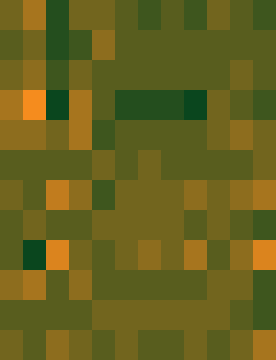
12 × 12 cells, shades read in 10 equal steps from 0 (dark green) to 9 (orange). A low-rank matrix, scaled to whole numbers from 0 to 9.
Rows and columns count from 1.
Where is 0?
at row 4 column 3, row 4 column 9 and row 9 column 2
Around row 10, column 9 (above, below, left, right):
6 4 3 4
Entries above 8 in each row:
0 0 0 1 0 0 0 0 0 0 0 0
